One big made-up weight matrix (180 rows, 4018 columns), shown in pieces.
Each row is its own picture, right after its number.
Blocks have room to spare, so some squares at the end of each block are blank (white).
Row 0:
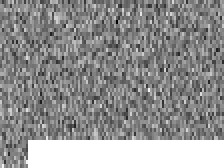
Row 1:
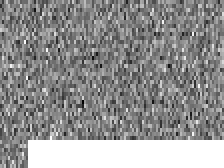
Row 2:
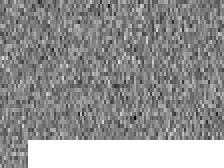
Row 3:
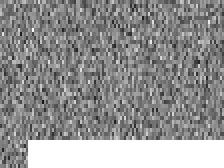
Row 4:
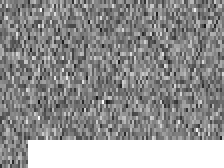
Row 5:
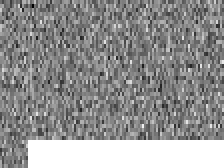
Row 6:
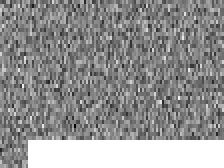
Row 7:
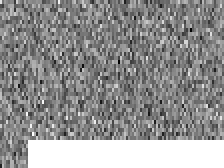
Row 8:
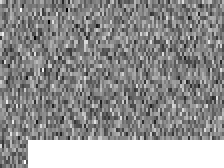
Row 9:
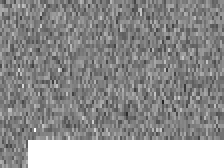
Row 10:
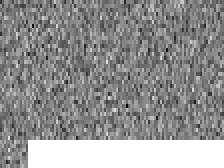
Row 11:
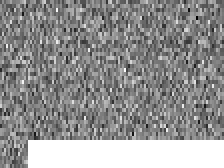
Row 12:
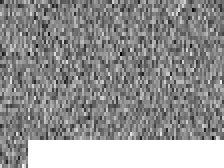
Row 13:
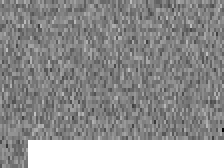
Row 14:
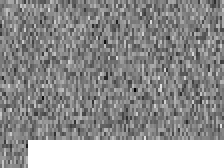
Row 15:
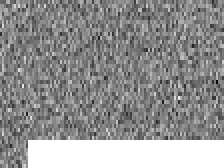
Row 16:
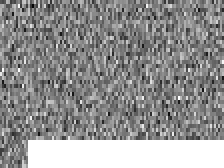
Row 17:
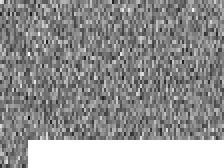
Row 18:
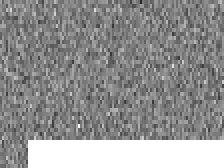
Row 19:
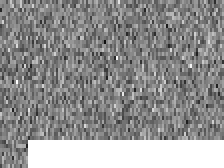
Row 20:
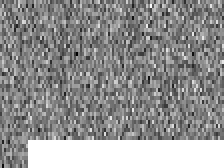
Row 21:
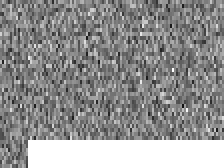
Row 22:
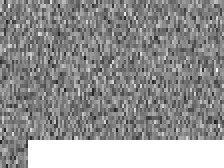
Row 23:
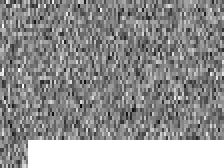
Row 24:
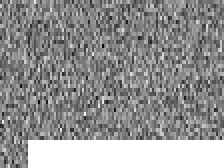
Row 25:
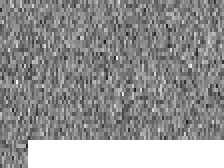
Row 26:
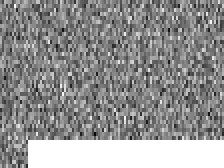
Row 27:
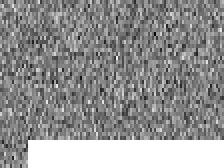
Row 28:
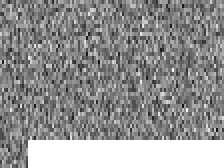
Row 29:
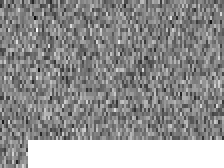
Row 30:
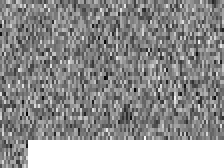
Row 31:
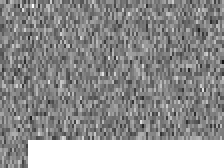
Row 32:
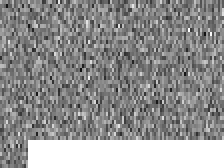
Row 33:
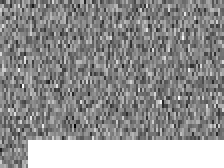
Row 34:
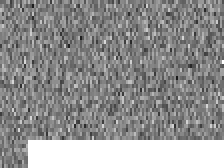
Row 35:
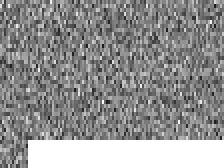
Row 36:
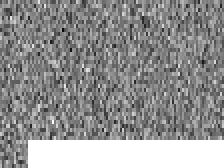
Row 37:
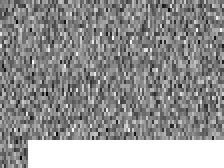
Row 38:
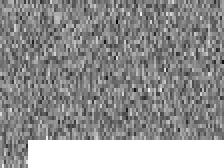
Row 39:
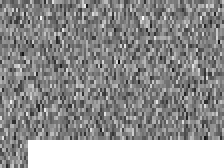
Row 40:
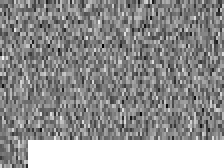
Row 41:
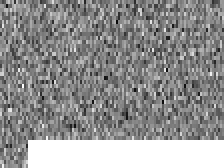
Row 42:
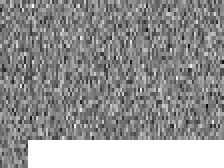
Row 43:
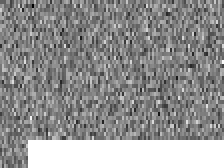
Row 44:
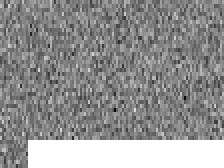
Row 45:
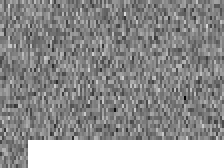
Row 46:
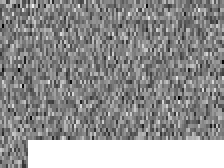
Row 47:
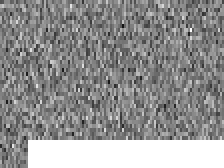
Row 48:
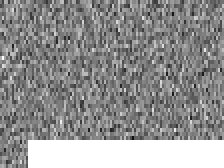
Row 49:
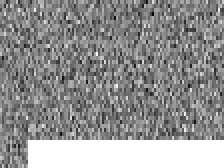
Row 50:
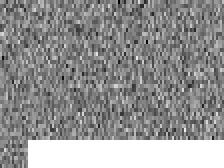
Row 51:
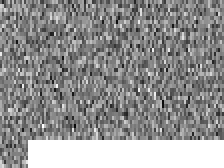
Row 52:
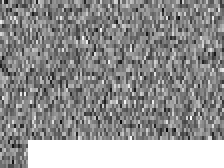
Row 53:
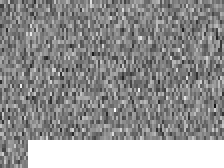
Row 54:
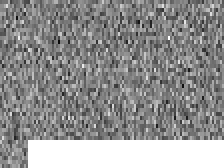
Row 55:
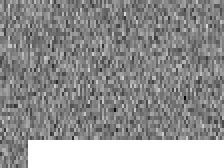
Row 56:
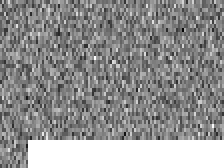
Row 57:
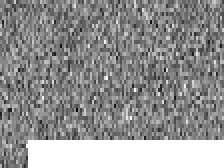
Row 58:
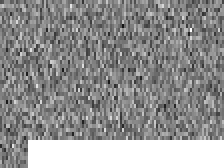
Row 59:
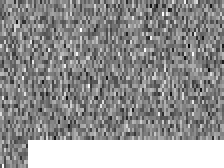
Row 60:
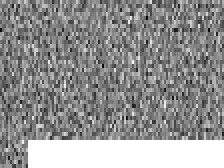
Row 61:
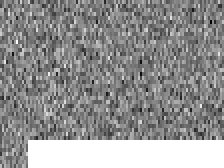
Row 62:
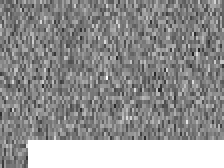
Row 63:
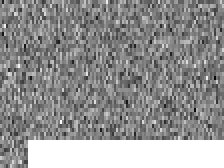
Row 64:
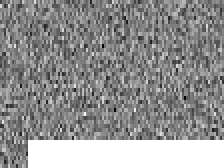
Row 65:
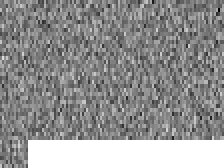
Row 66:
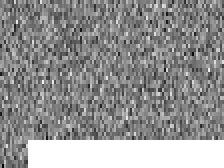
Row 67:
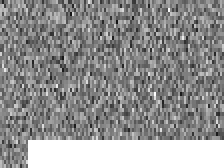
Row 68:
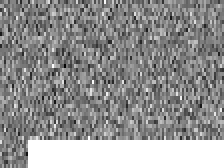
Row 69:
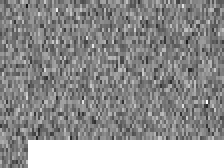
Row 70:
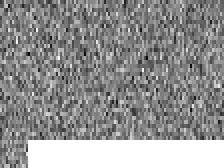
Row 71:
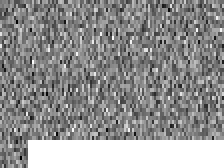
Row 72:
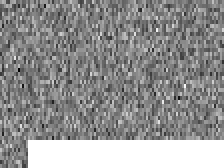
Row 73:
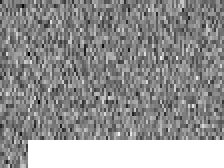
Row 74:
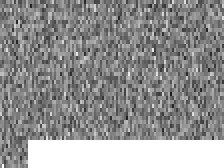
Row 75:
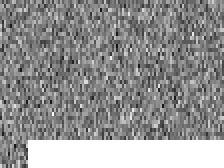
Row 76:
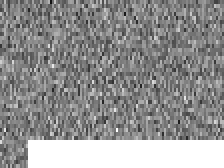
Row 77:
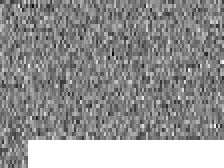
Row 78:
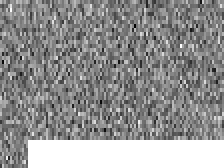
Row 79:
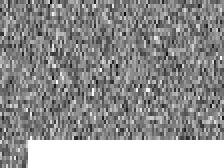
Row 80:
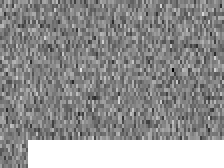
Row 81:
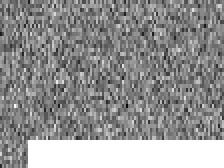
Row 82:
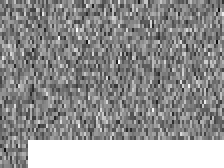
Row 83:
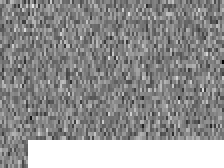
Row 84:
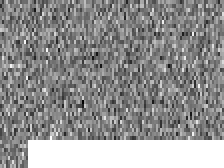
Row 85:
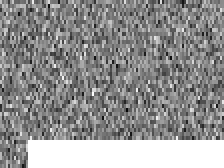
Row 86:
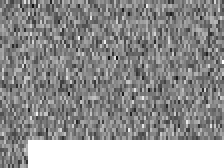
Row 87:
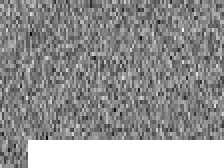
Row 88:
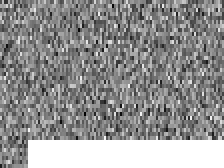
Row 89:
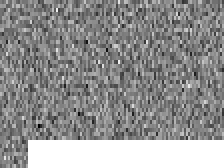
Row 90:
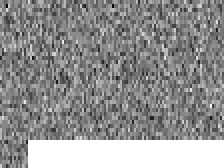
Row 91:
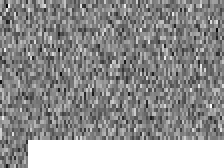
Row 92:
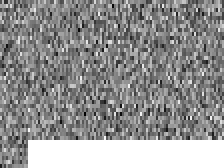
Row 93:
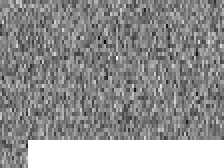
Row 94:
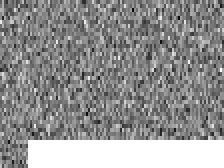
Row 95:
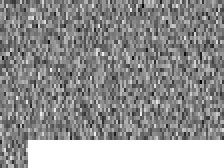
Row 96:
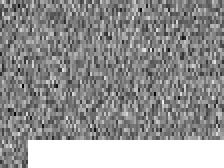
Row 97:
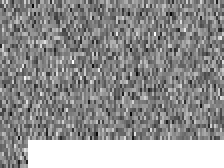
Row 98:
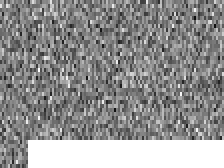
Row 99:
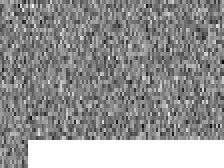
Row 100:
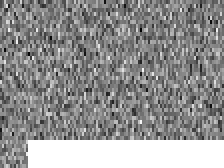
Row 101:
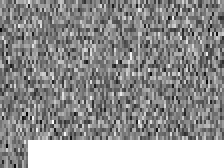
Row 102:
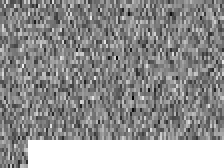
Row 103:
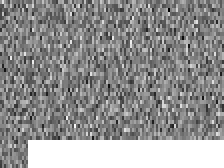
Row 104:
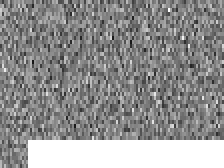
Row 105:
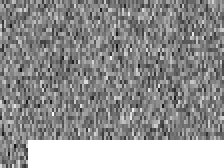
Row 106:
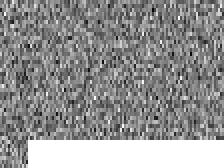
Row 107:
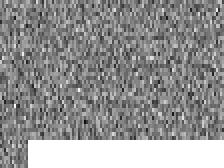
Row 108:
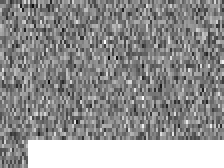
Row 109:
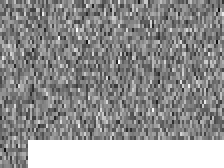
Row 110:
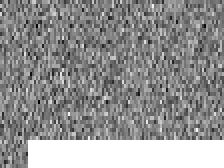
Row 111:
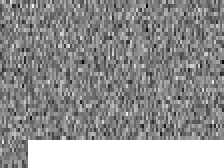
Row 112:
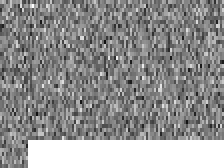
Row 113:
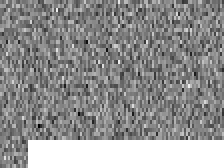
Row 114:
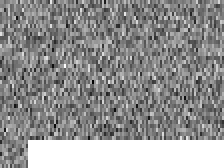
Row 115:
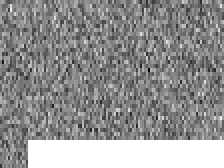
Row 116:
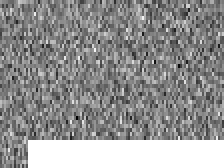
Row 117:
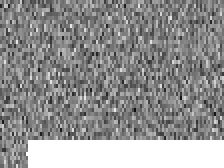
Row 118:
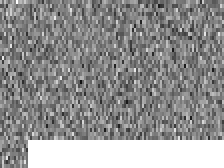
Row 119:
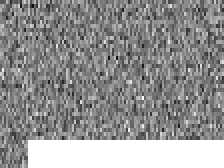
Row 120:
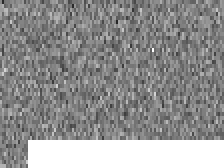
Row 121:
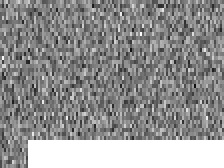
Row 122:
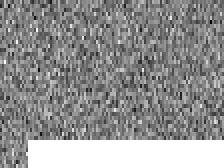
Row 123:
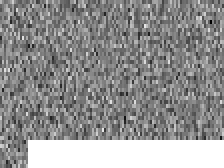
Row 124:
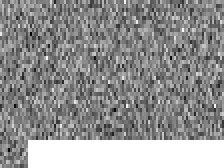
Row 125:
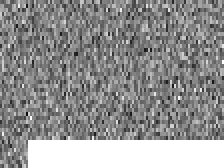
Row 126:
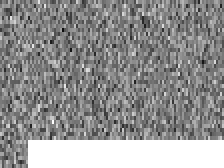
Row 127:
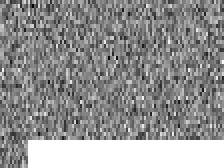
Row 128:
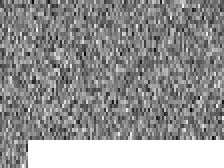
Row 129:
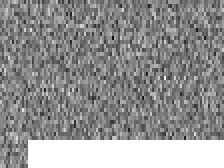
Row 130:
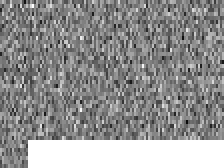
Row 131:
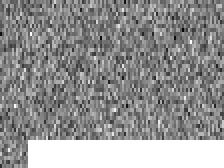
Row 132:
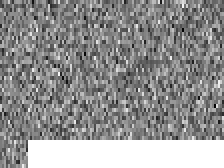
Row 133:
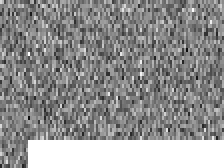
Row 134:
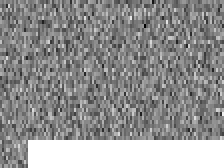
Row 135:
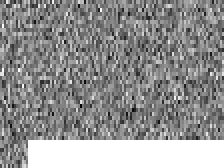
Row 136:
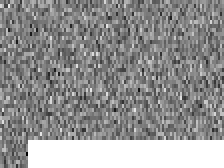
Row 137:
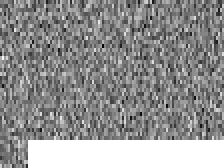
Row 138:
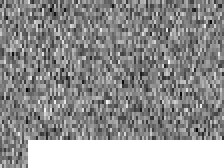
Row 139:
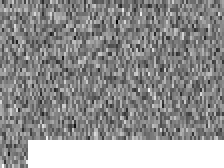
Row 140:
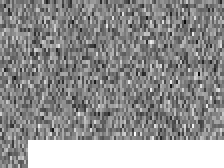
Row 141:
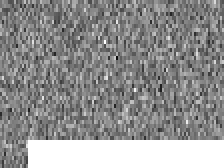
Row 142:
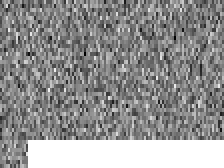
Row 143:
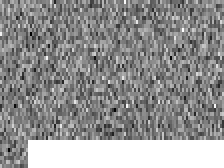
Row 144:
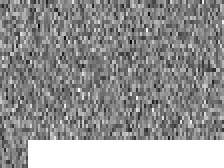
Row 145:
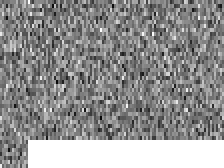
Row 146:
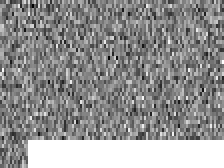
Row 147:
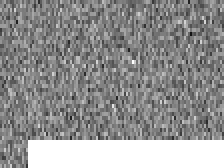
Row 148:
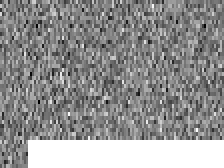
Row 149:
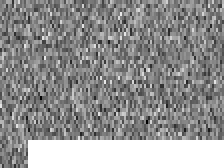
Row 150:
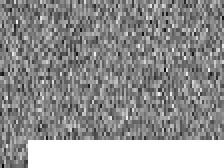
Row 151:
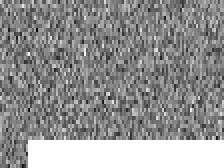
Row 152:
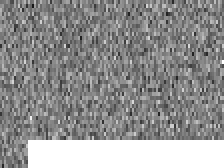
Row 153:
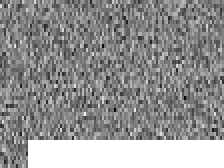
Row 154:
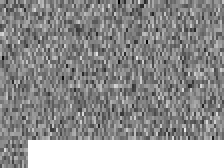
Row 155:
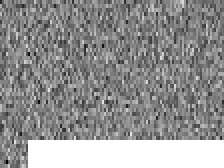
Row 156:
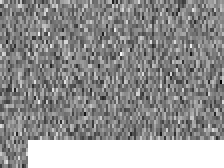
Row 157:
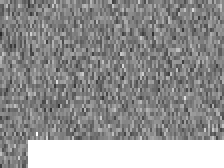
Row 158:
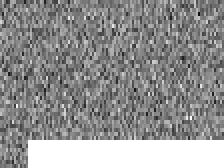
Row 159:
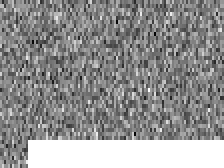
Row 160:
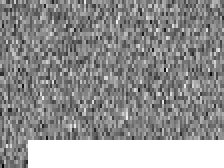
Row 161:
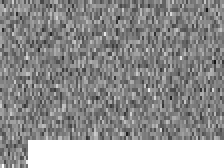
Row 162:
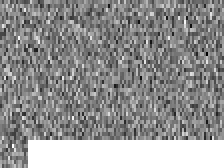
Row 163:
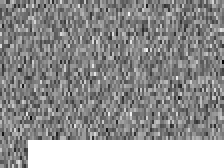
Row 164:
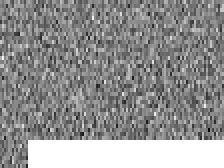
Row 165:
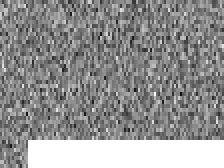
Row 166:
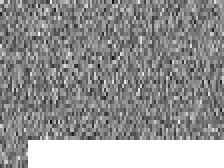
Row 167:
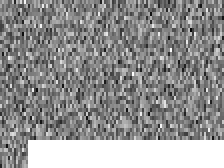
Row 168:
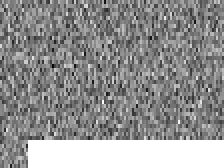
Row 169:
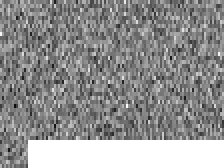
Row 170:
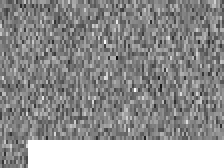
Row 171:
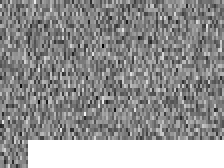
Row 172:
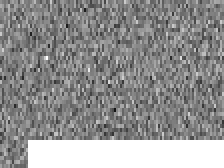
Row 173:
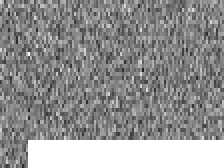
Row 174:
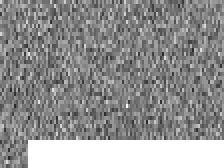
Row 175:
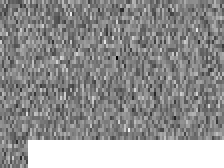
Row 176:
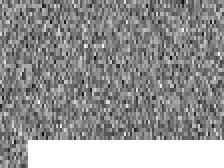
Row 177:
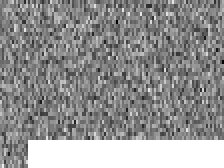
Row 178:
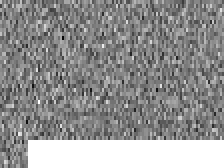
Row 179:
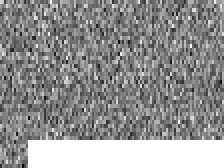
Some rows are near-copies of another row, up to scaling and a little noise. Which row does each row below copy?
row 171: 24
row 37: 71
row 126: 36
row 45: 55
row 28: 21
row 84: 1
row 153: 64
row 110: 148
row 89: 113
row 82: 109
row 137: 40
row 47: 58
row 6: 33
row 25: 19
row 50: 154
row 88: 92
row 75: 105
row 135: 23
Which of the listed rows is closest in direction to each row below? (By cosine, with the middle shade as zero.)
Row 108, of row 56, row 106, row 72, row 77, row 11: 77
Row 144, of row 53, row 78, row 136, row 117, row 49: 78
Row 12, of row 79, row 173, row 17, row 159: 159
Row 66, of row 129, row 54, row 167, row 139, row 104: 104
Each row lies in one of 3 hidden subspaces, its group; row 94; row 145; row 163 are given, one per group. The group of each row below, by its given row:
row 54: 94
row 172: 145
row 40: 94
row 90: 145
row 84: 94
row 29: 145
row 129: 163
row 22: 145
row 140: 94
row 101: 94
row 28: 94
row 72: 163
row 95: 94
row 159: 163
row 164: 94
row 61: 145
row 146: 163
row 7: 94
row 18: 94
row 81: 145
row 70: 145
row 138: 145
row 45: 145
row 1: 94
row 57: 163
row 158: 94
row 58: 94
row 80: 94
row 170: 163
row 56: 145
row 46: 163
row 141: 163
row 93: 163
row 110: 145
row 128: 145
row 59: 163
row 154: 94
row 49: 94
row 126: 94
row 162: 94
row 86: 163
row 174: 145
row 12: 145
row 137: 94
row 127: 163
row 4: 145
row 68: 145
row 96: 163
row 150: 163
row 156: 145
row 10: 145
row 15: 163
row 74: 163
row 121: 94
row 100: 145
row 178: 145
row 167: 94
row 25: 163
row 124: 145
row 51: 163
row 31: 163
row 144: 94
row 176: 145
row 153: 145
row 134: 94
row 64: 145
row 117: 145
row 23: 163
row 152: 163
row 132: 145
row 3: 94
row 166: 145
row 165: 163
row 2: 94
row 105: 163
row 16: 163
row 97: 163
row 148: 145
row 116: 94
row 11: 94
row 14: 163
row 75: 163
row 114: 145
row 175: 163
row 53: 145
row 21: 94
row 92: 94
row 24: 145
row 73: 145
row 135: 163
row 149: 94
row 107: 94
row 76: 145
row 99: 163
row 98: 145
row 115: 94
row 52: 94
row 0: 163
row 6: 163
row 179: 145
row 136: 145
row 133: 145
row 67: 163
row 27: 163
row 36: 94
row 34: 163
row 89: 94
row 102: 163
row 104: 163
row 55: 145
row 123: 94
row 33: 163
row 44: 145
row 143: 145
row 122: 145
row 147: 94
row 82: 94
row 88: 94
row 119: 163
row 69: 94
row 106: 94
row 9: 163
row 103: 163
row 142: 145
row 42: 163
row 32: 94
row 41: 163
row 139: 163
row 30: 163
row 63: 94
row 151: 145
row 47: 94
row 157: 145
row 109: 94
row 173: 145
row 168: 145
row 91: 145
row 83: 163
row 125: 163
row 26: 94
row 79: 145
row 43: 163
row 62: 163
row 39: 94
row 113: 94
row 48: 94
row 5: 163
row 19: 163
